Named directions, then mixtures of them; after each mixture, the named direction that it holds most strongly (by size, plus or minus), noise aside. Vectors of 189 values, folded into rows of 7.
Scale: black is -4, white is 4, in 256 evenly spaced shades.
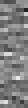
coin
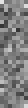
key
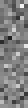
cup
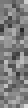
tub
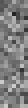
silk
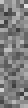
key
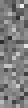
cup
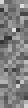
key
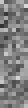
key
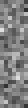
tub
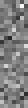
cup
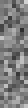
tub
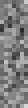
tub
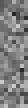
silk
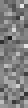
cup
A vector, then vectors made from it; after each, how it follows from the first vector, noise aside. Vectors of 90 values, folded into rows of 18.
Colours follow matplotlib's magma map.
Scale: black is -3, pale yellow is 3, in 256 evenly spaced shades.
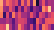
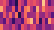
wrapped around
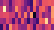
wrapped around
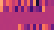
partly zeroed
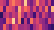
wrapped around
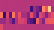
partly zeroed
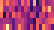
copied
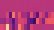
partly zeroed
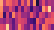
copied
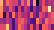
copied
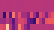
partly zeroed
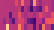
partly zeroed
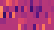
partly zeroed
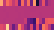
partly zeroed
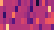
partly zeroed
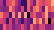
wrapped around
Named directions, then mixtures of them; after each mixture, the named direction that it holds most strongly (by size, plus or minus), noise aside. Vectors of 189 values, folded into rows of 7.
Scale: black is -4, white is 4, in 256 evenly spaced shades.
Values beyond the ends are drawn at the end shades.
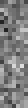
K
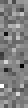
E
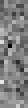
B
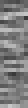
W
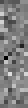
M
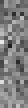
B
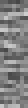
W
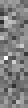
M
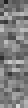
W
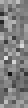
M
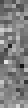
B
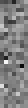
E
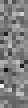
E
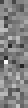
M
